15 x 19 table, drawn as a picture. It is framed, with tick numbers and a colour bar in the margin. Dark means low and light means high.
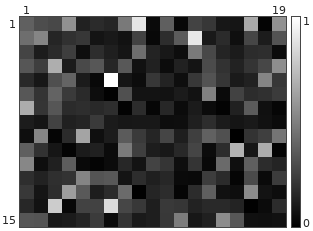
Calmest part: centre. Mirror symmetry: none. Histogram: skewed, a long tail of high values. Stripes: none. Odd rows or columns: none. Average level on the scale: 20%.
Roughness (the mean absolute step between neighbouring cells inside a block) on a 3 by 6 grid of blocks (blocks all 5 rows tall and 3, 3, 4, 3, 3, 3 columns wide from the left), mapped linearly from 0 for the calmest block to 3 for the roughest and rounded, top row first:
2 2 3 3 0 3 | 3 1 1 0 2 2 | 2 2 2 1 2 1
